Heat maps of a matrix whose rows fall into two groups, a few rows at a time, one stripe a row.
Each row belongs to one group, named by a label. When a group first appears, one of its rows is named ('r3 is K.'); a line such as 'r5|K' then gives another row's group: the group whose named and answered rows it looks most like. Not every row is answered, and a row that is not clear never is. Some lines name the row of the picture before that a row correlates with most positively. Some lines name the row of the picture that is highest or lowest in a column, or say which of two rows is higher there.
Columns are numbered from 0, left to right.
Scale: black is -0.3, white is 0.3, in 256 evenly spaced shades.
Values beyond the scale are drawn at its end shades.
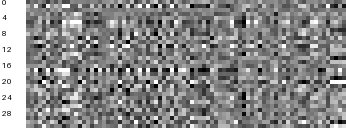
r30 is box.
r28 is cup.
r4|cup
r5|cup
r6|cup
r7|box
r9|cup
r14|box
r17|box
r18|box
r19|box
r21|box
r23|cup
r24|cup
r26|cup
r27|box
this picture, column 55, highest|5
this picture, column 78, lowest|30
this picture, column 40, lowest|20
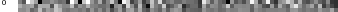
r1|box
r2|box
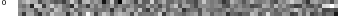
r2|box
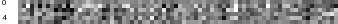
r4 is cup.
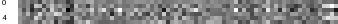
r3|box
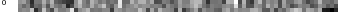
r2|box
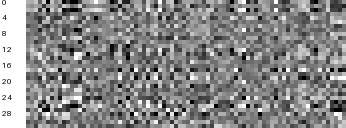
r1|box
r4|cup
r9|cup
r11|cup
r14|cup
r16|box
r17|box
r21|box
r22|cup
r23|box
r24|cup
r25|box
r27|box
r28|box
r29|box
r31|cup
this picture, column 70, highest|26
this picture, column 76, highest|19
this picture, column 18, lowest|24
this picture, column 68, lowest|19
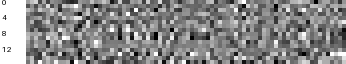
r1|cup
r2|box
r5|cup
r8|box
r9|box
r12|cup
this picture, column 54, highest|0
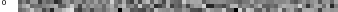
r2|cup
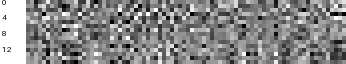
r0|cup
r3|box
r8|cup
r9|cup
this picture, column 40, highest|3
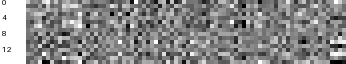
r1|cup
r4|box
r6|cup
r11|box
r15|box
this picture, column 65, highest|0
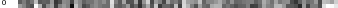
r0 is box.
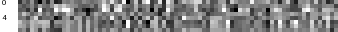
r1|cup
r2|cup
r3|cup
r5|box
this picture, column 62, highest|0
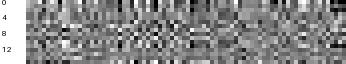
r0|box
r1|box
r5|box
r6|cup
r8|box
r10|box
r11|box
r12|cup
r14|cup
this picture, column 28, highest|10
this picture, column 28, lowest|7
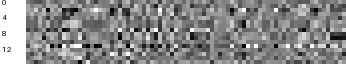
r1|box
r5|cup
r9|box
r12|box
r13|cup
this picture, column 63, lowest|2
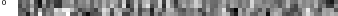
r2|cup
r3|cup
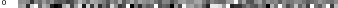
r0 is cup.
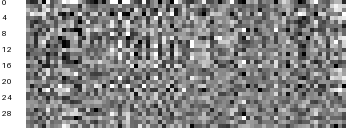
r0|cup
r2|box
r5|cup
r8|cup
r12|cup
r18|cup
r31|box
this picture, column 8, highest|21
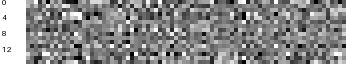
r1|box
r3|cup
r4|cup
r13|box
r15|cup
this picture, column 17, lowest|3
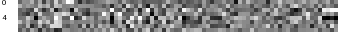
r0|cup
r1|box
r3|cup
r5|box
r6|box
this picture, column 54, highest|4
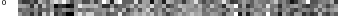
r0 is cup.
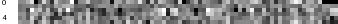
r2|cup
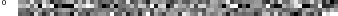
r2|cup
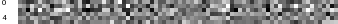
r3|box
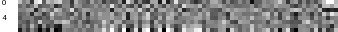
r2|box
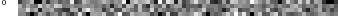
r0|box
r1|box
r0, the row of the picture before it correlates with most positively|4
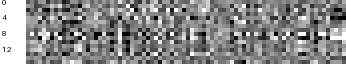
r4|box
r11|cup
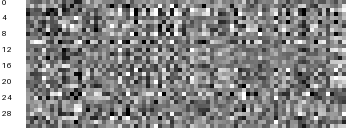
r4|cup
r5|box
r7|cup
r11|cup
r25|box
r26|cup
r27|cup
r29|cup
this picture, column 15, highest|18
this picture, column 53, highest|3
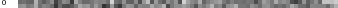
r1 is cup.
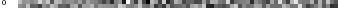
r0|box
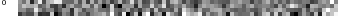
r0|box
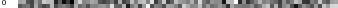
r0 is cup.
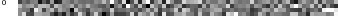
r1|box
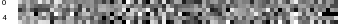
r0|box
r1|cup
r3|box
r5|box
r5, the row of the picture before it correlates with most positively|1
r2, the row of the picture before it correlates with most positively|0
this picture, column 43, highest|2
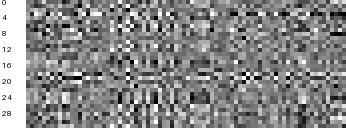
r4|box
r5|cup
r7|cup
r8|box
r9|cup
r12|cup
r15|box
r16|box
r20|cup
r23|box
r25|box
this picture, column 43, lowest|18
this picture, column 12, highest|18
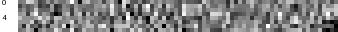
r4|box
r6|cup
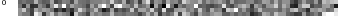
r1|cup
